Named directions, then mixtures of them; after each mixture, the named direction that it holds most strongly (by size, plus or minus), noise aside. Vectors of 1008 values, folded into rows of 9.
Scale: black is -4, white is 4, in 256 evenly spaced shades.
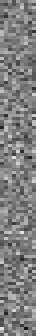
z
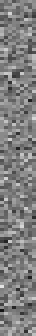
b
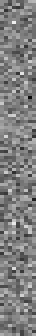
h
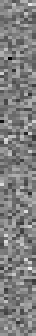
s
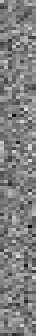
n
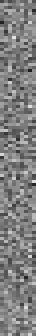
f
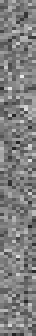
n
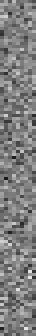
z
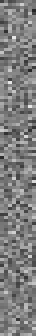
f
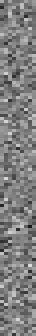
b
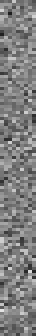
b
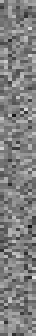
n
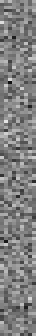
f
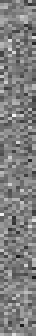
n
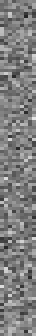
b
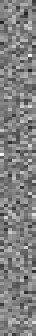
f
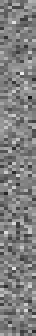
h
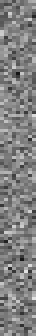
b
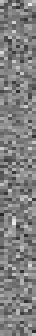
h
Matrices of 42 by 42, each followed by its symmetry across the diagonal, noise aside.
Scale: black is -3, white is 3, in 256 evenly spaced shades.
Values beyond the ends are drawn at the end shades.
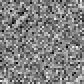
symmetric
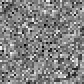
symmetric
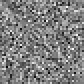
antisymmetric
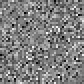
symmetric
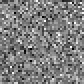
neither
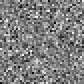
antisymmetric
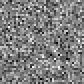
antisymmetric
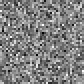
neither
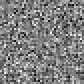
antisymmetric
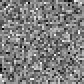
symmetric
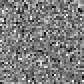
neither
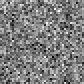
neither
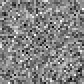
symmetric
